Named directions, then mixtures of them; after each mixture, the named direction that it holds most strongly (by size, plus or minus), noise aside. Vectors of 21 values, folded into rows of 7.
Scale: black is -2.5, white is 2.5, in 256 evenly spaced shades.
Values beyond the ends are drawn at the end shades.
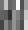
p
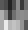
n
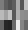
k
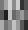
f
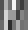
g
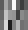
g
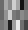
g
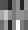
k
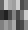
p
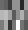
k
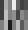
g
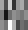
g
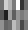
f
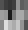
n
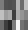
k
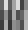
p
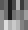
n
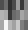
n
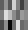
g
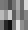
k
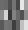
f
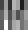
g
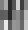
p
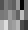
n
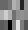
k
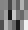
f
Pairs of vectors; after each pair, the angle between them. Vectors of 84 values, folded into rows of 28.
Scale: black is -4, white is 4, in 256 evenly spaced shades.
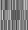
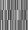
partly opposed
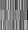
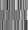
nearly opposite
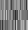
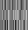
orthogonal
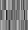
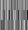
orthogonal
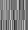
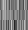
nearly parallel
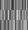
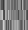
orthogonal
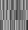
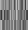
partly opposed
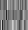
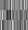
partly aligned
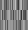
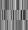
nearly parallel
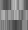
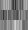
nearly opposite
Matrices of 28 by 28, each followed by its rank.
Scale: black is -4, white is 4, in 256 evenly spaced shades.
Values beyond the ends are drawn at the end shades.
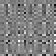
two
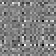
three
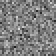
full rank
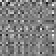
three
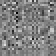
five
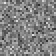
full rank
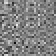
five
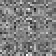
five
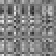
two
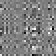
three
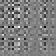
two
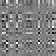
two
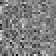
five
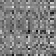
three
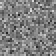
full rank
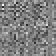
five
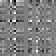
two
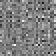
five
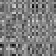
three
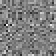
five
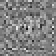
five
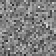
full rank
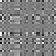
two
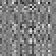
three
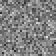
full rank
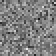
full rank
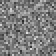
full rank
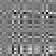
two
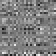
three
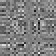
three
